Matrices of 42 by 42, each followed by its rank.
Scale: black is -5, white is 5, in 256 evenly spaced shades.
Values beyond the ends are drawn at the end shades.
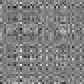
three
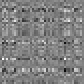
three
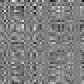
three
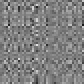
three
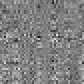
five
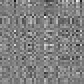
three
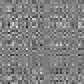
three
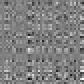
three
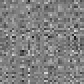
five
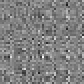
five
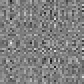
five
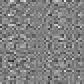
five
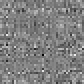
five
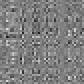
five
